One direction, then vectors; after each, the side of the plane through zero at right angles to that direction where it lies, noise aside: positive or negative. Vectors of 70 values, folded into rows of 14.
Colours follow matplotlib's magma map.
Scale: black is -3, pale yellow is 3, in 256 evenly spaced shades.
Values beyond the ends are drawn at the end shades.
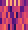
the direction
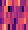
positive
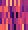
positive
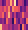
positive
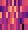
negative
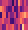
positive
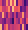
positive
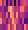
negative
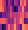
negative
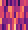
negative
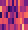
positive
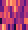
positive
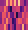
positive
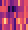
positive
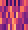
negative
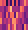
negative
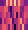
positive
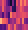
negative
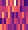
positive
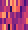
positive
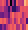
negative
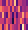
positive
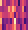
negative
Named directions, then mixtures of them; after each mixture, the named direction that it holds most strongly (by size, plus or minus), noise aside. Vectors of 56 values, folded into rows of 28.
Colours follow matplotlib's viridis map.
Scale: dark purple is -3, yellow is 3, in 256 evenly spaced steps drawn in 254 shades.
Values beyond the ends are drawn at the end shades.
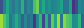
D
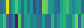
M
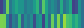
D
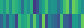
D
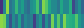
D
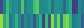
D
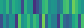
D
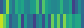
D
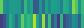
D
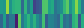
M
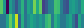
M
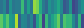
D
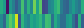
M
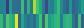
M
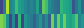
M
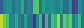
D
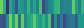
M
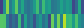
D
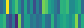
M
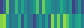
D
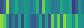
D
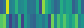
M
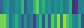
D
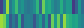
D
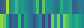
D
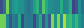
D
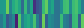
M
